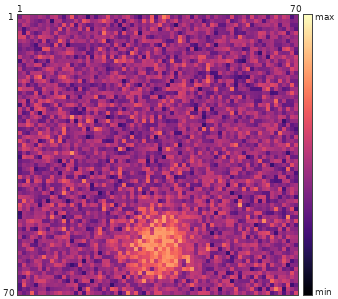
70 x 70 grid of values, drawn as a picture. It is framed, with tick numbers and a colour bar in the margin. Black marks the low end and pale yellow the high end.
Mirror symmetry: none. Ninth with the highest average: bottom middle. Bumps: one, in the bottom middle. Odd rows or columns: none. Stripes: none.
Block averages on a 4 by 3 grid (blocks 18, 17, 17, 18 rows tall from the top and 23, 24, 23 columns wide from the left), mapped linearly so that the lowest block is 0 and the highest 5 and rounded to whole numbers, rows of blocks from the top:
000 / 100 / 010 / 050
